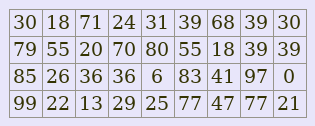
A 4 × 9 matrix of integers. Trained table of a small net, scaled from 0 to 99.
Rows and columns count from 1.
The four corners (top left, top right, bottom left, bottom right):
30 30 99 21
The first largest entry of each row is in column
3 5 8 1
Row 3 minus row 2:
6 -29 16 -34 -74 28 23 58 -39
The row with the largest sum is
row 2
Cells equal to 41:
1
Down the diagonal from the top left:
30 55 36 29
